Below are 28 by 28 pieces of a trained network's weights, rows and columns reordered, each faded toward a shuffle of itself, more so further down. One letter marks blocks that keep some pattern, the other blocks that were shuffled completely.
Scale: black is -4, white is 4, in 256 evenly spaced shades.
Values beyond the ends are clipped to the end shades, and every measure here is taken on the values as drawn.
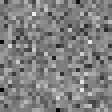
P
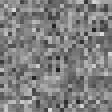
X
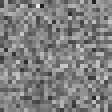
P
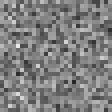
P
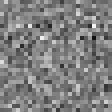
X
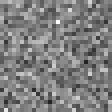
P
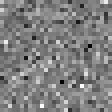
P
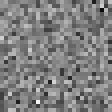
X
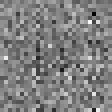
X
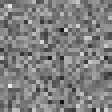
X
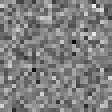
P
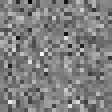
X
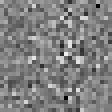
X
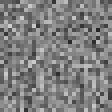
X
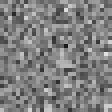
X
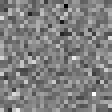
P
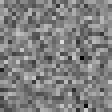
P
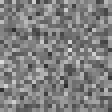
P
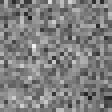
X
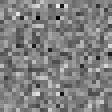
X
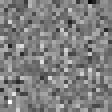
P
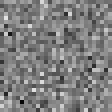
X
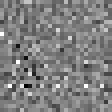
X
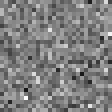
P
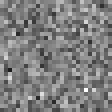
P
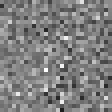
X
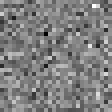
X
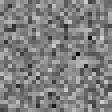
P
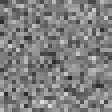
P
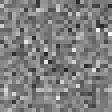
P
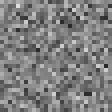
P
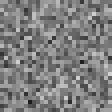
P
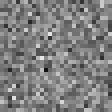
P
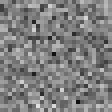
P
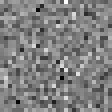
P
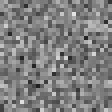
P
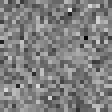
P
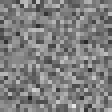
P
